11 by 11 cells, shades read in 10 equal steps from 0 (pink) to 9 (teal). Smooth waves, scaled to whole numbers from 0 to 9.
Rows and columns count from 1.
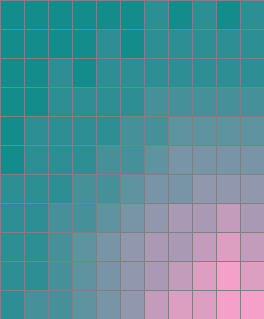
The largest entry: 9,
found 20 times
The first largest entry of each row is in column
1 1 1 1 1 1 1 1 1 1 1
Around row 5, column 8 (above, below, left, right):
7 5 7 6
